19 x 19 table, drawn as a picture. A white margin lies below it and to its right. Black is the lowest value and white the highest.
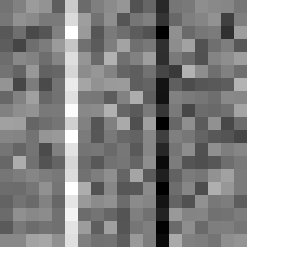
Overall the values sit about 50% of the way up the scale. A few values lie far out on both sides of the bulk. Columns 6 and 13 differ from the columns beside them.
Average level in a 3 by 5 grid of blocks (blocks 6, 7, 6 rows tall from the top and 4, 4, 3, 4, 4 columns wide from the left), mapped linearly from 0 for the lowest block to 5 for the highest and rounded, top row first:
2 5 2 1 2
2 5 2 0 1
3 5 2 0 3
